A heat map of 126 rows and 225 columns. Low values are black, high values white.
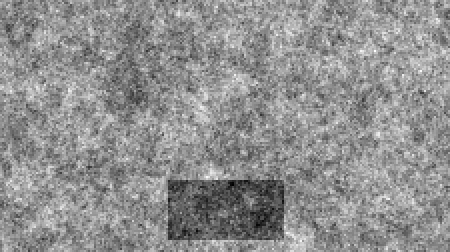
Ninth with the lowest average: bottom middle. Grain: blotchy. Odd patch: lower, in the bottom middle. Stripes: none.
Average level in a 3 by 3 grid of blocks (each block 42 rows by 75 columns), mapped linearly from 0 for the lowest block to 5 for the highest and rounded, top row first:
345
444
404
